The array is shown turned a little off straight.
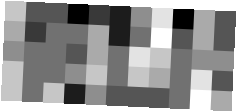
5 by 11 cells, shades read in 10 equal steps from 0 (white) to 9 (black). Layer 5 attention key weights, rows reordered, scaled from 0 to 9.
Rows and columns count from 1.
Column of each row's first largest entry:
4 6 4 11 4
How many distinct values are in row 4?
6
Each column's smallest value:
2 5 2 4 2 5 1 0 5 0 3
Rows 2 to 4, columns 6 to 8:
8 5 0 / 5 1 2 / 5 2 3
